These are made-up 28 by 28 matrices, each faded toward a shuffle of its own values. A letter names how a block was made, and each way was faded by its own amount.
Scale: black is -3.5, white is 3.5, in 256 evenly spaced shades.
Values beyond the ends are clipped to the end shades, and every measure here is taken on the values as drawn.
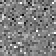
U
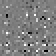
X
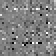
X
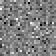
U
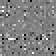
X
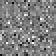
U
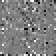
X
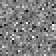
U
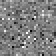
U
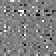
X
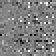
X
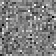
U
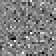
U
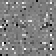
X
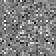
U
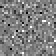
U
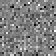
U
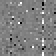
X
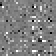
X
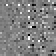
X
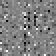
X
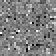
U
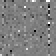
X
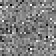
U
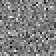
U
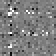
X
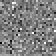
U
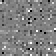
X
